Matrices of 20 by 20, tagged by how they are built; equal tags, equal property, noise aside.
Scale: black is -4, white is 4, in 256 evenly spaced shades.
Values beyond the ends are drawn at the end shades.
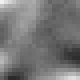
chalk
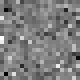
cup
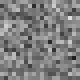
cup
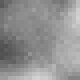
chalk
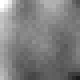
chalk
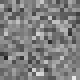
cup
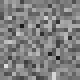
cup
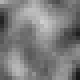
chalk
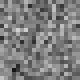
cup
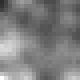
chalk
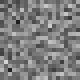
cup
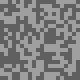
cup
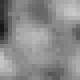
chalk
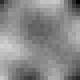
chalk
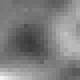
chalk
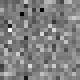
cup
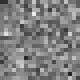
cup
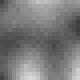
chalk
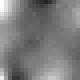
chalk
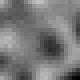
chalk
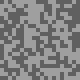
cup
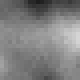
chalk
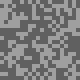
cup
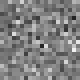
cup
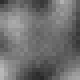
chalk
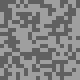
cup
